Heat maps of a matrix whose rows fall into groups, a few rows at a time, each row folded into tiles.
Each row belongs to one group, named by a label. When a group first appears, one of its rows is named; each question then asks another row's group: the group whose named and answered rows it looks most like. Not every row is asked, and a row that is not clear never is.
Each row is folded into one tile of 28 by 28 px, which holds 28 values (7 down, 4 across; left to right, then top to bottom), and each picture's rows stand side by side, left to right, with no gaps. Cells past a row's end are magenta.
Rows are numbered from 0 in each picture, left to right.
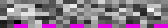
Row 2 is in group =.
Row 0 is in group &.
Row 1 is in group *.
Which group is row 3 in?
*
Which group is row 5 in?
=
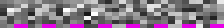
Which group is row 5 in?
=
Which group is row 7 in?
=
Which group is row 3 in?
&
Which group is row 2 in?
&
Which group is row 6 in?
*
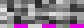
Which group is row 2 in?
*
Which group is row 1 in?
*
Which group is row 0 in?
*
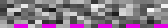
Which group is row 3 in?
=
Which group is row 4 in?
&
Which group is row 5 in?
&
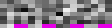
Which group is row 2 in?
&
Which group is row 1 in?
*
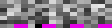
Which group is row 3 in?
=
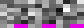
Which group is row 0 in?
*
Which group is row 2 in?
=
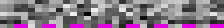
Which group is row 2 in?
=
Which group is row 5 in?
&
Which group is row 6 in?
*
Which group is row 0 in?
*
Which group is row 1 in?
=
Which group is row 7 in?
*
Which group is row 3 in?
&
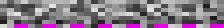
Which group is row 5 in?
=
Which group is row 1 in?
&
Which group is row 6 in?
*
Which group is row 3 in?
=
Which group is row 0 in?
*
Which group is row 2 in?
*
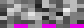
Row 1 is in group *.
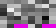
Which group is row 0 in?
=
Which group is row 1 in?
=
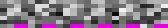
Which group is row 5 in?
&
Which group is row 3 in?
&
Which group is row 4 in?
&
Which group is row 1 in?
=
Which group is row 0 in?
&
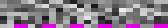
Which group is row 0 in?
*
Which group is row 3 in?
*
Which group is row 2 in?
=
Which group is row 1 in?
=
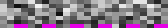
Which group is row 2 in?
&
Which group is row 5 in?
=
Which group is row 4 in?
=
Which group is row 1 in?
=
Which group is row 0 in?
*
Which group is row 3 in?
&
